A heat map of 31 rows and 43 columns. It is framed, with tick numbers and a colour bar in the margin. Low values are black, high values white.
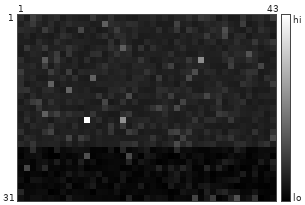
A horizontal seam about 70% of the way down splits the table, and the top part is higher. Most values sit low, with a long tail of high ones. No regular stripes run through it. On average the colour sits 10% of the way up the scale.
